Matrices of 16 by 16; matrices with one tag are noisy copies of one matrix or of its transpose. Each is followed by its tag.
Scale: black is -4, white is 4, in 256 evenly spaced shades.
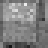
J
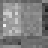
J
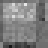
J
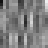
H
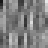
H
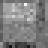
J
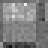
J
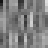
H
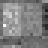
J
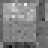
J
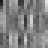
H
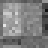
J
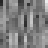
H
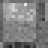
J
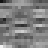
H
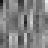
H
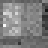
J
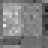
J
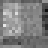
J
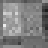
J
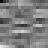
H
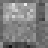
J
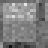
J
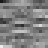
H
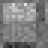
J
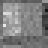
J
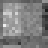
J
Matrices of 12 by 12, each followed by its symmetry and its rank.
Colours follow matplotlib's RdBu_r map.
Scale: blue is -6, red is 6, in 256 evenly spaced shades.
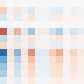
neither, rank one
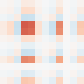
symmetric, rank one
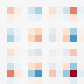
symmetric, rank one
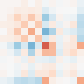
symmetric, rank two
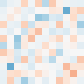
symmetric, full rank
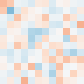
symmetric, full rank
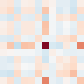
symmetric, rank two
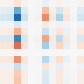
neither, rank one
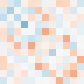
symmetric, full rank
